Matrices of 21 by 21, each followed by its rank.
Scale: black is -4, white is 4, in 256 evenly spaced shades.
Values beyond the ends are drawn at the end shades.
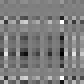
one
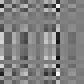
one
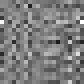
three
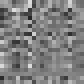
three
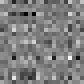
three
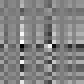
one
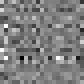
three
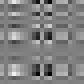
one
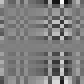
one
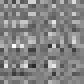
three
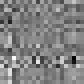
three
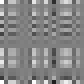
one
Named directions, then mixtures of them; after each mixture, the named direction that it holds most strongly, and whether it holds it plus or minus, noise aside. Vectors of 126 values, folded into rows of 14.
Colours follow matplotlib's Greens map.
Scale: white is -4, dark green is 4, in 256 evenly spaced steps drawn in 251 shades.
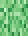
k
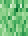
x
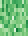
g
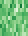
x, minus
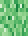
x, plus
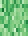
g, plus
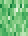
x, minus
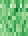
x, plus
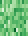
g, minus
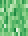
k, minus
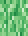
k, minus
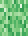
k, plus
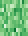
g, minus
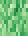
x, plus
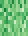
k, minus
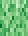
g, minus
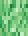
x, minus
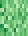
g, minus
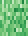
g, minus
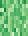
k, minus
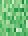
g, minus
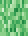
x, plus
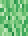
k, plus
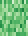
g, minus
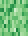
k, plus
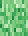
g, minus
